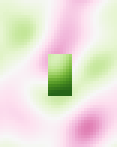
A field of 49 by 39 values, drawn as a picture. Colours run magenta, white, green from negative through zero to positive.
Ninth with the lowest average: bottom right. Average level on the scale: 50%. Ninth with the highest average: centre. Odd patch: higher, in the centre. Roughest part: centre.
